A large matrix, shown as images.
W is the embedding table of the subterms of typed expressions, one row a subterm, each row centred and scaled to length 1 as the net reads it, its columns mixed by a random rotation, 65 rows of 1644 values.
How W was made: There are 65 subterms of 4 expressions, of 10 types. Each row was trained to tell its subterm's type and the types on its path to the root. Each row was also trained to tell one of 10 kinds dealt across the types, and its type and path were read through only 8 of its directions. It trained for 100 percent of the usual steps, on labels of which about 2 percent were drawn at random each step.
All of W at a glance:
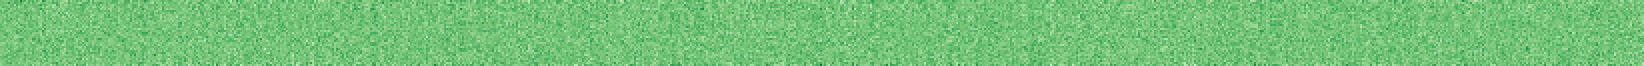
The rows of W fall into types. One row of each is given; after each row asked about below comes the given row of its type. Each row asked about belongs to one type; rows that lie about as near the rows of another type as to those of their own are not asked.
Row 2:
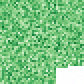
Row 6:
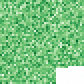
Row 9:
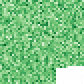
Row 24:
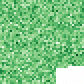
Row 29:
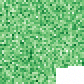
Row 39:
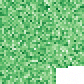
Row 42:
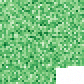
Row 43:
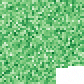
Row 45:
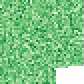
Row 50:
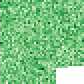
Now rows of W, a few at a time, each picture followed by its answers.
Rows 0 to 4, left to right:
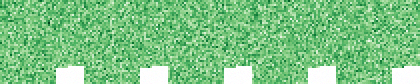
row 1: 2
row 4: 45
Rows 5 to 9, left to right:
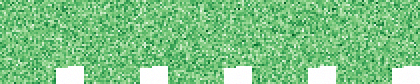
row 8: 24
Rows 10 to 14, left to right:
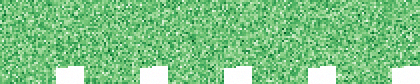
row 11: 50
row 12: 39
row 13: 29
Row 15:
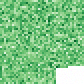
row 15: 45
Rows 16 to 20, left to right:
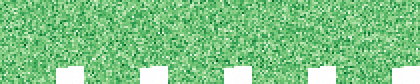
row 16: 24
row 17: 42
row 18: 42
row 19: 39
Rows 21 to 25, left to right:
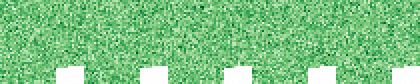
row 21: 24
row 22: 24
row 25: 29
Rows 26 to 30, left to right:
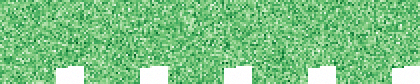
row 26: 6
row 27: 42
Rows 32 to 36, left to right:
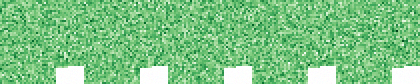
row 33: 9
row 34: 29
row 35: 2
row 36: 6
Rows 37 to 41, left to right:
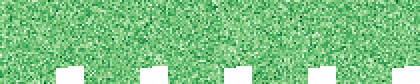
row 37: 43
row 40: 45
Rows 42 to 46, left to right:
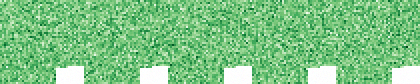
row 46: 50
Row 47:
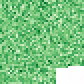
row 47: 39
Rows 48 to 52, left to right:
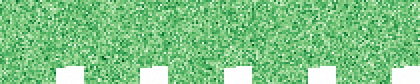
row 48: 9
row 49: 29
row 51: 24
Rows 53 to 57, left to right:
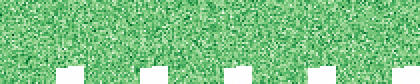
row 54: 9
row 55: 45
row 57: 39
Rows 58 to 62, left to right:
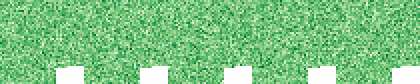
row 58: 42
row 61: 45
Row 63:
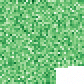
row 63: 6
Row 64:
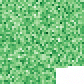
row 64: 42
